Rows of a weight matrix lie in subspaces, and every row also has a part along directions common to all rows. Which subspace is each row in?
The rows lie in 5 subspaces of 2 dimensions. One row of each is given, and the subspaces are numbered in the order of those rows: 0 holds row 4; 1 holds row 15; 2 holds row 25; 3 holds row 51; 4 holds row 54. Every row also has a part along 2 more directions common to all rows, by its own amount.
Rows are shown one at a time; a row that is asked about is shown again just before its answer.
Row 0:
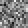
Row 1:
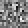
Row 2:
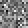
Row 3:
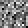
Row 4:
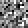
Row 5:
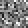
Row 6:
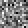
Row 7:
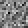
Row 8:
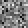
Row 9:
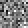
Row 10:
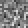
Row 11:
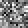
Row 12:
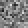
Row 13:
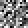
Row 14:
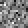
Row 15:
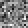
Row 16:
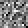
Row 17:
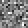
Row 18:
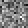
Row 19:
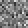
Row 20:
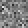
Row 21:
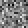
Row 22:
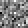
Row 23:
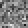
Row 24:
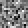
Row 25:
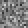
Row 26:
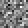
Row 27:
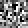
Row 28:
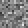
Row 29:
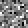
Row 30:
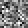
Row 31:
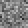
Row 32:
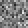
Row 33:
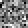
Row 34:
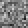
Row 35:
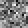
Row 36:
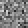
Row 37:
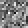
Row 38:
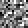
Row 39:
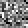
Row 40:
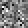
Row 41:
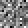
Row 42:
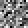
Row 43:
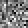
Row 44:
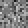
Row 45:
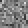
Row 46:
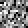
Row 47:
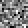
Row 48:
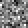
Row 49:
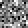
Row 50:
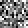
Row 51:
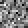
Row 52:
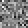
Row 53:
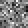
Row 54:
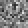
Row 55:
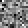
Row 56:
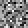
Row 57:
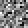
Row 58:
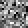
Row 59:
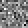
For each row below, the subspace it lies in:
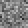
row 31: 2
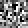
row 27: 4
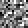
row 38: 0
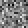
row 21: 2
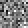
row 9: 4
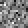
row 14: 3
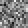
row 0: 3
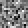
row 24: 1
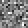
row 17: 0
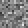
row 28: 0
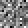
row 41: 0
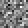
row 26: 0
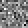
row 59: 1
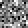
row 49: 1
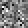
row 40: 2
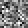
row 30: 2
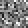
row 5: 2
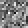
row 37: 3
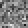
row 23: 1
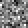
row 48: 1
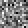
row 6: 2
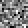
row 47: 1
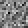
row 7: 3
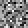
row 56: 0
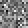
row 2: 4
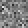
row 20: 2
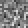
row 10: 1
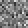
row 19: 4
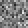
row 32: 4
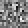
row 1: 4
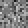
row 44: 4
